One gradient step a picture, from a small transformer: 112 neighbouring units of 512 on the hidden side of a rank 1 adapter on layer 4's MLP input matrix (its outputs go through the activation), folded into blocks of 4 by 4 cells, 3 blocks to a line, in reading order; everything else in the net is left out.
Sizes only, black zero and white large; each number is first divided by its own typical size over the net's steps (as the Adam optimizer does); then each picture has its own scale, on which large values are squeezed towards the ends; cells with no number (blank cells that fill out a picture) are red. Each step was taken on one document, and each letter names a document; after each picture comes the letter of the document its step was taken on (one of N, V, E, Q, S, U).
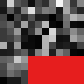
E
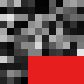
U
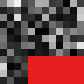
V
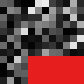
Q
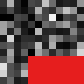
V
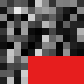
Q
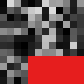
E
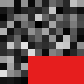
U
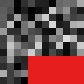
U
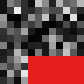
E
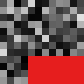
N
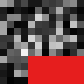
U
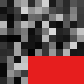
Q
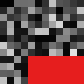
N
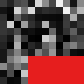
E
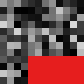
U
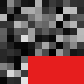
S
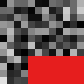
N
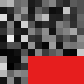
V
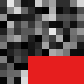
E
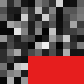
S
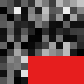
E
